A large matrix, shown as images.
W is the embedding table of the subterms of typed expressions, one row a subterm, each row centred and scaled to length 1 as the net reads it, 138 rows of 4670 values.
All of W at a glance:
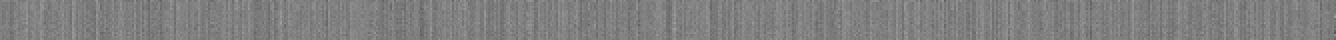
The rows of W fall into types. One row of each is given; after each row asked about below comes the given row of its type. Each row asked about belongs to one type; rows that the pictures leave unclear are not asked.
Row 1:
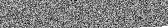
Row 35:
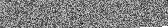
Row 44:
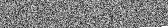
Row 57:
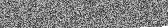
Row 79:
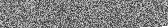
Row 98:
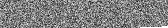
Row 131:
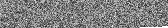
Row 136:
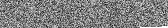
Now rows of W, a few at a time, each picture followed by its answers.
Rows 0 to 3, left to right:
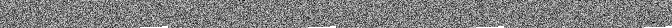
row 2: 1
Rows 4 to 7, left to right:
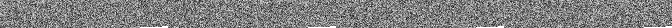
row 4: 57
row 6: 57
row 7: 131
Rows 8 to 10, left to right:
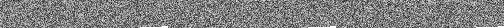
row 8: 98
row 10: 136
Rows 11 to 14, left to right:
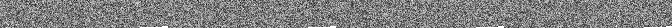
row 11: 136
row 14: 131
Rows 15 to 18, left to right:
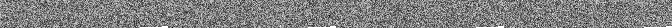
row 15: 131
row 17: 79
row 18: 136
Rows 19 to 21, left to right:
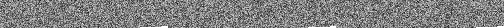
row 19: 1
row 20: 57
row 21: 136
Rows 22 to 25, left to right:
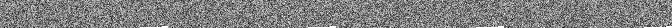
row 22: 44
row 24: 1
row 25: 79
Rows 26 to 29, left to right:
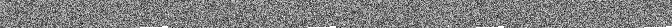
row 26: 35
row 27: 98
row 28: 35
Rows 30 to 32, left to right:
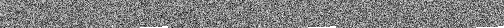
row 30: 35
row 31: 1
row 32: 98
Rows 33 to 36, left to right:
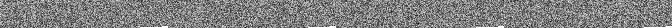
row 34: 136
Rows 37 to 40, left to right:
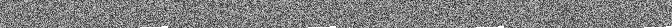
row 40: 79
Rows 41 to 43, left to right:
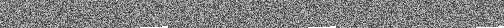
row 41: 79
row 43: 35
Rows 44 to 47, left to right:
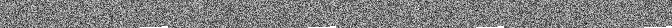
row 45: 79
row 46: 98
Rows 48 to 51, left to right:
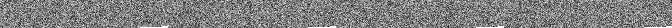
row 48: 98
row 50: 98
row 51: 131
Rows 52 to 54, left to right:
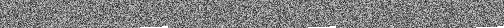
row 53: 44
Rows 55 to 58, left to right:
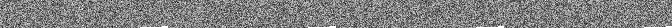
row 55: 98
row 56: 136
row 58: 98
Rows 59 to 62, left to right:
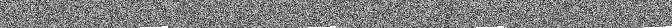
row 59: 44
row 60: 35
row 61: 136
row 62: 1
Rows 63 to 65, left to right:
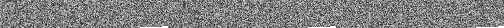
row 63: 98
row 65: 35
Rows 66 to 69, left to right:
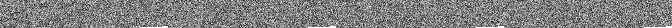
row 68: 79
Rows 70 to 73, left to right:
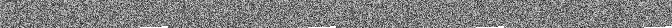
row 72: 57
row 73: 136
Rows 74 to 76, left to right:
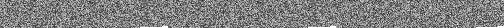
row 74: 35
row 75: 35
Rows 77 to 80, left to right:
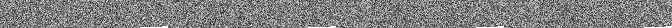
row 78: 35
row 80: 79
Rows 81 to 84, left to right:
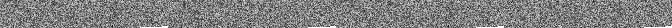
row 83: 98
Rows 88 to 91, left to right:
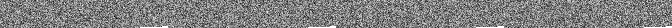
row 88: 79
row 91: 98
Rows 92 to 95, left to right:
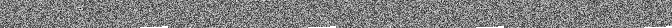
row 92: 57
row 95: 57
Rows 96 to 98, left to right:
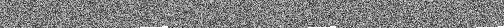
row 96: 35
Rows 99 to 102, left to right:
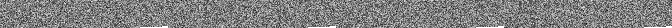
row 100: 44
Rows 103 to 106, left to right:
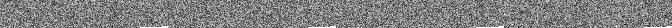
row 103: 98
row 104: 44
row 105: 1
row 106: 35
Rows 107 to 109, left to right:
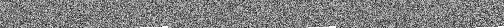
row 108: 1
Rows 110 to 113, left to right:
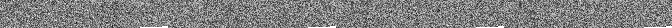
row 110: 136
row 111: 79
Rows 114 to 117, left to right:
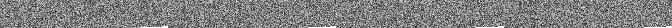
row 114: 57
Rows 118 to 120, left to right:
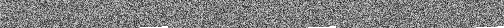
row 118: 131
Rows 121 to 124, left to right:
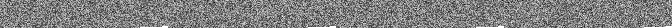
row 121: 35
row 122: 131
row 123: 35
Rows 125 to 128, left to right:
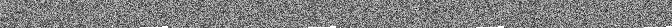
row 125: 131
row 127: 57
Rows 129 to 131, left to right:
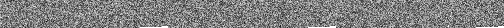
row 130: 98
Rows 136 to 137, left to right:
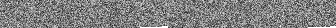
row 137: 131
